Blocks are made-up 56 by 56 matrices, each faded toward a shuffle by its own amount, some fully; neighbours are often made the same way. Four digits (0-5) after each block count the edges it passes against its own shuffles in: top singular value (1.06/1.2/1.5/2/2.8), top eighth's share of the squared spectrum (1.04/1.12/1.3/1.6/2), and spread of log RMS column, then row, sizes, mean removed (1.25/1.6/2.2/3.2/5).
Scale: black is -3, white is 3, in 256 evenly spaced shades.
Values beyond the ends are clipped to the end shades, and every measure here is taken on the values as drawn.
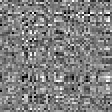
4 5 3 3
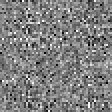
4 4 2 2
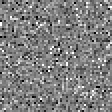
0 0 0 0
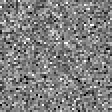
1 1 0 0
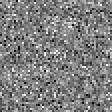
1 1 0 0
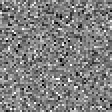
1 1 0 0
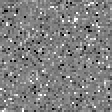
0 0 0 0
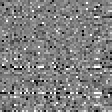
4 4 1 3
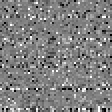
4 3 1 3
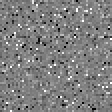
1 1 0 0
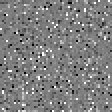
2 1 0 0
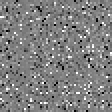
3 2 1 1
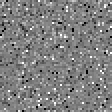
1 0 0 0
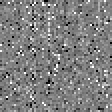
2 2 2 0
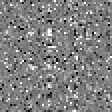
3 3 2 0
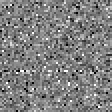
1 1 0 1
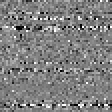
2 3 0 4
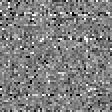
1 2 0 2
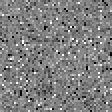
0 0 0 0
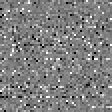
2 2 0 2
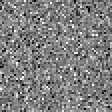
0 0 0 0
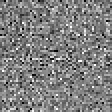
3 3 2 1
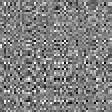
4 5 3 3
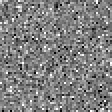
0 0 0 0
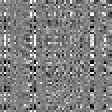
5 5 4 3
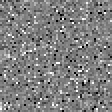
1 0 0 0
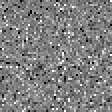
2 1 1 0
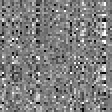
4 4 3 2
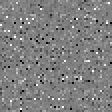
2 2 0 1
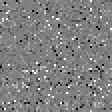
2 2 0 1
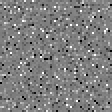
0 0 0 0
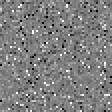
1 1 0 0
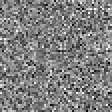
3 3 1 1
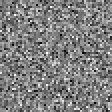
1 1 0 0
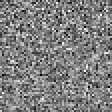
1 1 0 0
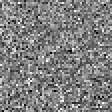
0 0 0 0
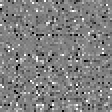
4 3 1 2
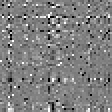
4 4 3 2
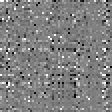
4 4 2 2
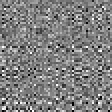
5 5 3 3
